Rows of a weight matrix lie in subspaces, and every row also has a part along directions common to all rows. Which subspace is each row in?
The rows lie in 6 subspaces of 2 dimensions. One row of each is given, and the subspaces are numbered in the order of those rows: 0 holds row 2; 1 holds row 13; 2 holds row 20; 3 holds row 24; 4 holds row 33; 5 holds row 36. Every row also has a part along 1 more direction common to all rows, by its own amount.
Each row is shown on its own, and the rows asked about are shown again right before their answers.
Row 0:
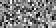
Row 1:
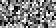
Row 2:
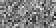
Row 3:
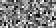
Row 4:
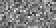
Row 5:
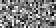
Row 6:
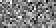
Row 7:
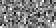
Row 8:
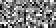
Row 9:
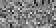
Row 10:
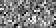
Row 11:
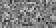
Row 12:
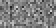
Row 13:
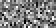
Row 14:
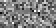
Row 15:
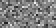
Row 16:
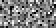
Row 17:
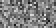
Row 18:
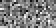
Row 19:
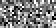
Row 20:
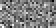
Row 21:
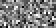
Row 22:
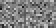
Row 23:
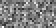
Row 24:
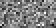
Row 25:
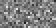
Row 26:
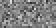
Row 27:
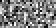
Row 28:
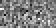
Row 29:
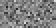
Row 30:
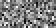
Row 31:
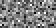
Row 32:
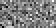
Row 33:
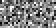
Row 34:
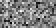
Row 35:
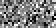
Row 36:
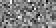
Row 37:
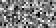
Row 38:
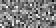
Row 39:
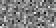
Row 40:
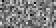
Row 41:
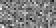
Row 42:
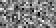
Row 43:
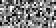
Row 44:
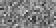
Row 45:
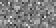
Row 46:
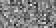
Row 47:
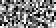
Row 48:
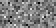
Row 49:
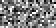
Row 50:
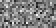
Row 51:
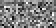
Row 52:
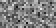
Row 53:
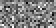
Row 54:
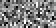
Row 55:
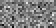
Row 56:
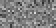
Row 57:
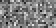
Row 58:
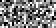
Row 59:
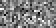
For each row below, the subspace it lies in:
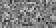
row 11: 5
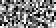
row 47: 3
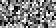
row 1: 5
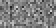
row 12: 1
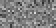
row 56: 3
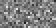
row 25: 1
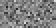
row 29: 1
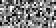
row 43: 4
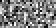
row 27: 4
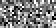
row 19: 3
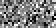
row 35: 0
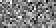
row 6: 5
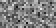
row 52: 0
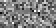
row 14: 0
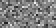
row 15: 3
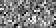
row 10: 0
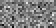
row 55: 2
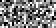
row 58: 5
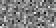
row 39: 3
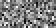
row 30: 1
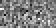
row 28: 0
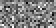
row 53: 2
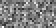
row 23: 2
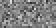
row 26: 5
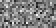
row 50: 5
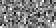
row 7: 3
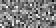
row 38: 2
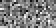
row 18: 0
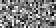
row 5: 2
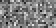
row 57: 4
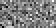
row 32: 2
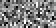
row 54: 1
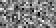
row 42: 0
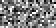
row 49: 1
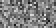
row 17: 4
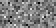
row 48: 5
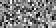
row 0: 5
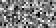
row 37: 0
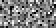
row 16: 1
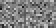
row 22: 2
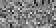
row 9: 3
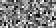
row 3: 4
